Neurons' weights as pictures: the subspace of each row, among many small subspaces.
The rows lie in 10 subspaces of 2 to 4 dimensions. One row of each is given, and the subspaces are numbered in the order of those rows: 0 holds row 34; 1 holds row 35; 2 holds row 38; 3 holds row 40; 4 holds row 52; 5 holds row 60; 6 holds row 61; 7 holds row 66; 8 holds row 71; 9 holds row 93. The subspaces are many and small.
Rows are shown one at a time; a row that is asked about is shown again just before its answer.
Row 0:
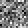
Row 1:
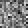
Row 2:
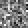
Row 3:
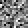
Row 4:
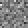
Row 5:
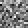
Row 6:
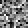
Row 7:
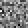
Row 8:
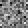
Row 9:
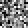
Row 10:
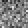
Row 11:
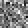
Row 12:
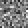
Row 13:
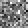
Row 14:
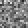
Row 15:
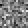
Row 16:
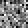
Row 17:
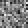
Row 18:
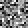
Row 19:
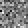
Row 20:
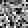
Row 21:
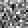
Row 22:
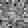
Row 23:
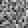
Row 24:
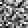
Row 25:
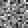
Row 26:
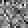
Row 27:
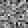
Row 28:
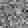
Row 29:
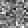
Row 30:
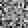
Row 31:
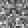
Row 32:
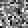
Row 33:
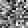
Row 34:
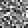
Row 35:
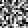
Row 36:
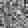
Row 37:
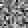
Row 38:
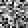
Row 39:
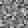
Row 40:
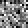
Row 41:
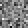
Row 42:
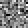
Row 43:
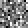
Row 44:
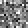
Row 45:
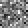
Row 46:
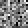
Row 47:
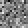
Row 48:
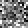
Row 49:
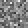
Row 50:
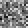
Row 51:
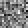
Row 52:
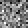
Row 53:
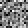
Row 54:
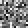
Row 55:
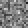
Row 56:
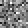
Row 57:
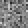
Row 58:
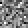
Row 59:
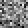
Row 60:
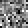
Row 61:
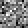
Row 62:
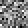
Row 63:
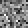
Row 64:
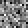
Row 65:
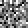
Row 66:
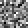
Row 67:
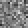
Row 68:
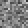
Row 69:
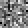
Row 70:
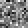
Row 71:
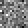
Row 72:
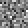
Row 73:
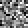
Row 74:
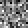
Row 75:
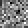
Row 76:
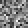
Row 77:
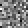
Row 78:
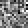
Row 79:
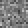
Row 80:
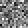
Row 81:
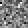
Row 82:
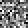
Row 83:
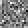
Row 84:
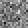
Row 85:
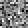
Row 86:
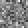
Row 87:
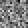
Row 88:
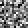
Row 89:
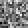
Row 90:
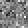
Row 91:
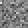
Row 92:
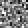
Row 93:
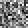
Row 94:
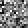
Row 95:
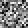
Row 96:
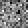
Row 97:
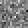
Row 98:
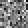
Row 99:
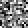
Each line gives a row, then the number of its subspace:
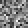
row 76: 5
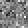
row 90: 8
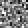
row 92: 6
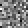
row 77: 8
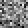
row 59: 2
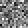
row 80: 2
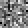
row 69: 1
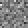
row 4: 0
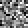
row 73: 9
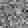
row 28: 5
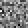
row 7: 8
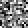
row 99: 7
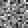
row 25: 7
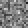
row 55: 7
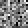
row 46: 7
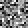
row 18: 5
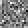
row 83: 0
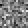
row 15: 1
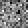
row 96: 4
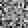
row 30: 2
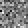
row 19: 8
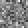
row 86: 8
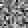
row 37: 1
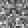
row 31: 7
